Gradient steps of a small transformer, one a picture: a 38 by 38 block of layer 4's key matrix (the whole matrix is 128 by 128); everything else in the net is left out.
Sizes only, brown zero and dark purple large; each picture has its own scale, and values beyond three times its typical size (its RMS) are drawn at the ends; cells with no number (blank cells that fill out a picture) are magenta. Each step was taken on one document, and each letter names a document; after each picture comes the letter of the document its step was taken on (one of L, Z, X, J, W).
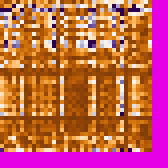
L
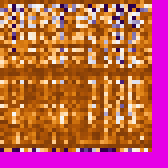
L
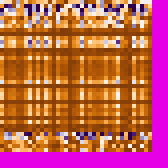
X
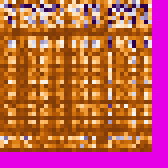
X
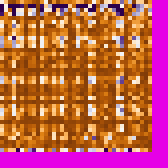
L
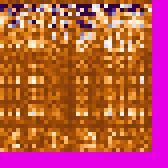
L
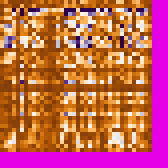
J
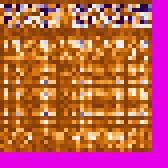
X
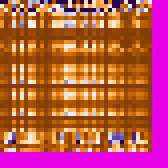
J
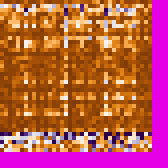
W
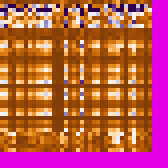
J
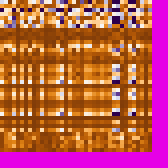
J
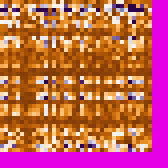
W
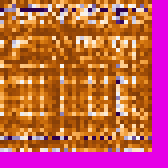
W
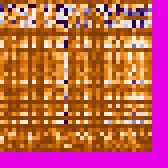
X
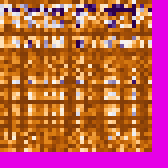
X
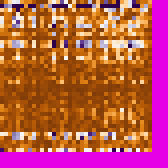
L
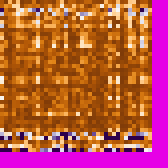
W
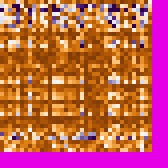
W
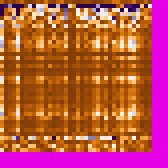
L
